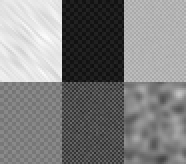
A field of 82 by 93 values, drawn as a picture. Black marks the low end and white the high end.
The table splits into 2 rows of 3 panels. Panel 1,1: very high, slanting down to the right, faint in contrast. Panel 1,2: very low, checkered, faint in contrast. Panel 1,3: high, checkered, faint in contrast. Panel 2,1: middling, checkered, faint in contrast. Panel 2,2: low, checkered. Panel 2,3: middling, blotchy.
